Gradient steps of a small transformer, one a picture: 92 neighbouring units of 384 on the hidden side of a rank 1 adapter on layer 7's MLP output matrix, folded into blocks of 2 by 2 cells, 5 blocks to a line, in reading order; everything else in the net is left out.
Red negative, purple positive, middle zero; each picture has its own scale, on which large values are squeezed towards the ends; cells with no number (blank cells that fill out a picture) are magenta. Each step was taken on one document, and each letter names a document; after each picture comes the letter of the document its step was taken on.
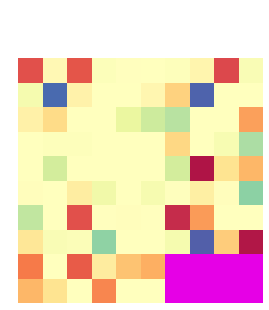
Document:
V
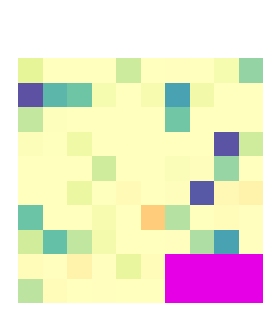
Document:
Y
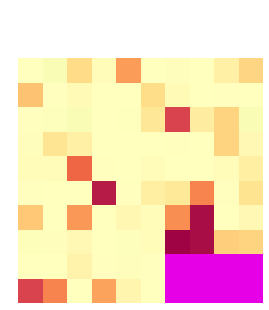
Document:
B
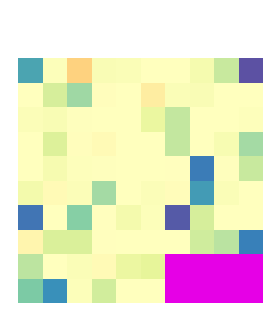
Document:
V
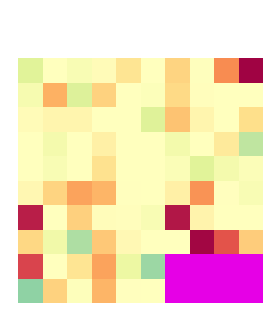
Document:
V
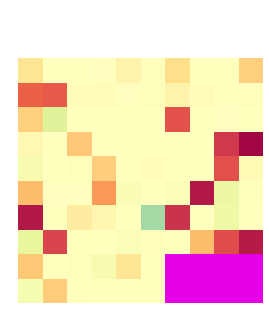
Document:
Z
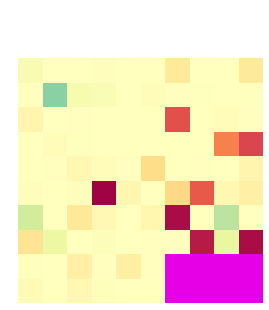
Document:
Z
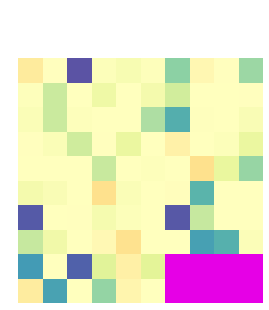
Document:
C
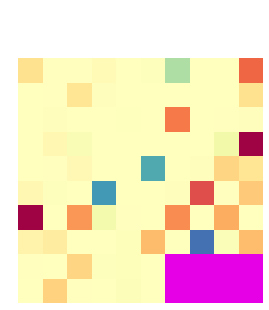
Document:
Z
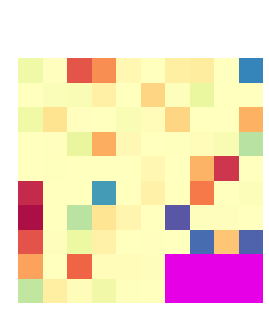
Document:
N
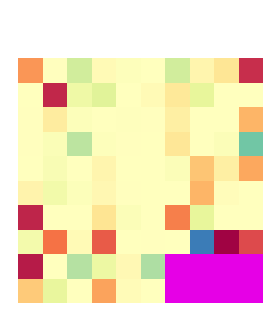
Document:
V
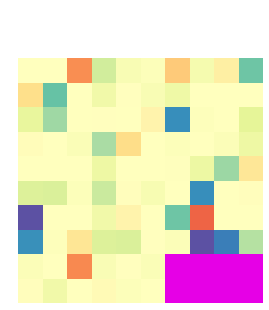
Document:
C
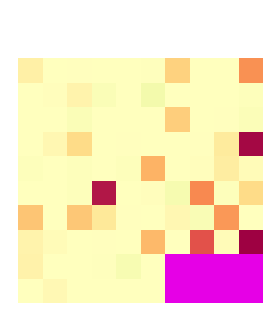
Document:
Z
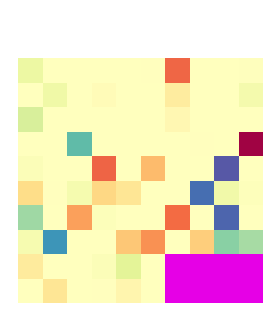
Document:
Z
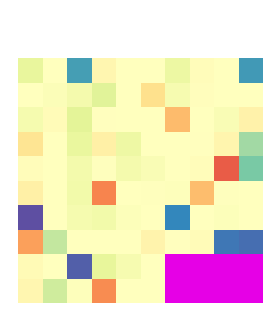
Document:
N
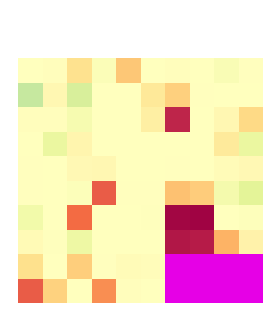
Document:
B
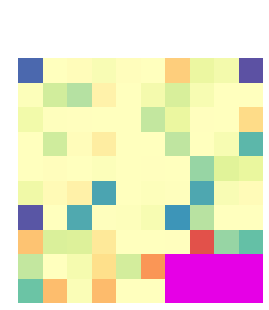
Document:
V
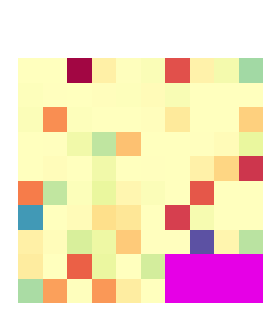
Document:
C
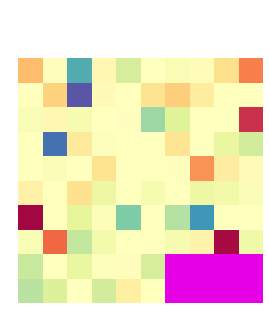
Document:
V
